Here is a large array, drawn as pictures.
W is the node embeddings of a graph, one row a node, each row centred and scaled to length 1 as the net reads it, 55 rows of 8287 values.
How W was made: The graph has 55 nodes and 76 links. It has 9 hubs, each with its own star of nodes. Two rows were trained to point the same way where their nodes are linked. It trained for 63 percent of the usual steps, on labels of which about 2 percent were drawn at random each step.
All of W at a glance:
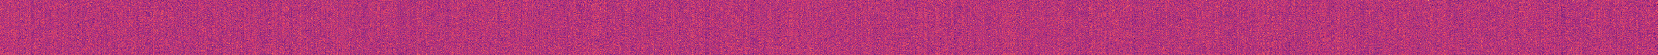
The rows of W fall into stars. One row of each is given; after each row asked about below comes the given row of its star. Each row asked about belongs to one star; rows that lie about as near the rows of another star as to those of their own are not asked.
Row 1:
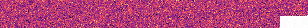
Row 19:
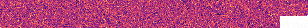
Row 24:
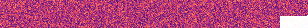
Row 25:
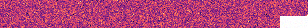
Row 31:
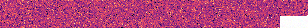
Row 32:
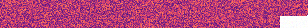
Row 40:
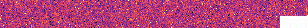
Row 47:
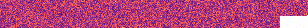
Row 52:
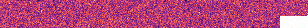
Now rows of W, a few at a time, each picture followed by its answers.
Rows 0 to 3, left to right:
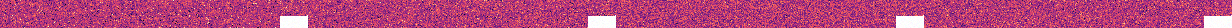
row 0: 24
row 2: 32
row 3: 19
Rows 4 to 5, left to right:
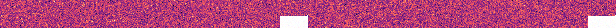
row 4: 24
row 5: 24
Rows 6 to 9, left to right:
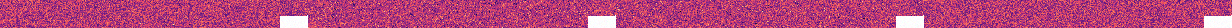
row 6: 32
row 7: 19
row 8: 40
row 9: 25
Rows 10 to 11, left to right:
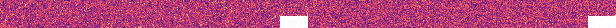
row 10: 19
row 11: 32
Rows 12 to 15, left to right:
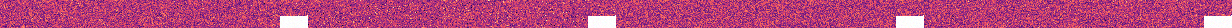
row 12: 31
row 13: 32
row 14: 31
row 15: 32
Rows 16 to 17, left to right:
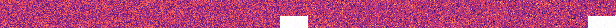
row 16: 52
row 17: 19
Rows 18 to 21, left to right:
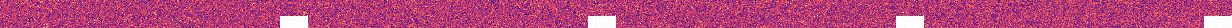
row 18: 1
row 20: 52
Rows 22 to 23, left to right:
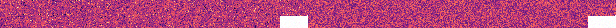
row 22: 40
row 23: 19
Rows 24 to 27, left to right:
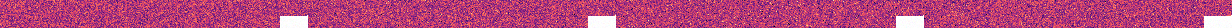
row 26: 25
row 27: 47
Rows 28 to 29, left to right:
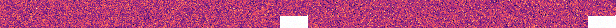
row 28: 52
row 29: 19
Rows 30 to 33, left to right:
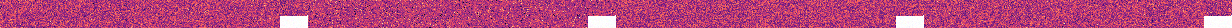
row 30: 32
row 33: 25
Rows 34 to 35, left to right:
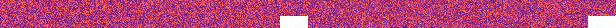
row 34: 24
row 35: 19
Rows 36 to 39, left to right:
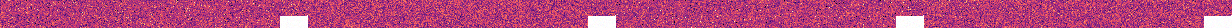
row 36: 1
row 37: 52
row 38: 40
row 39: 31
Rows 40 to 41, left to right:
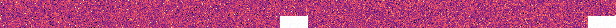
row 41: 47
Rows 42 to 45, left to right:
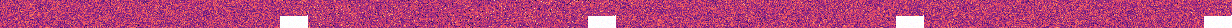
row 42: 1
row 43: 32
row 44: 40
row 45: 31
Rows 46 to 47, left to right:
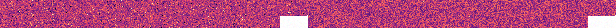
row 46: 24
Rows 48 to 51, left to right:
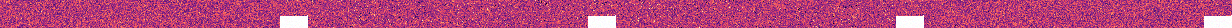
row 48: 47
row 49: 52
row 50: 31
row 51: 25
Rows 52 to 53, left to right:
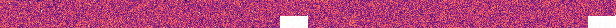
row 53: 40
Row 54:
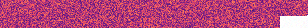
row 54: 1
